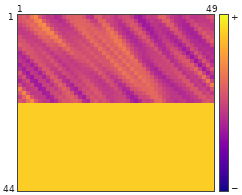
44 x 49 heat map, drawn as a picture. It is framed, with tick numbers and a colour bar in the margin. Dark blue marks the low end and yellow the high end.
It is made of 2 by 1 panels. Panel 1,1: middling, slanting down to the right. Panel 2,1: very high, flat.
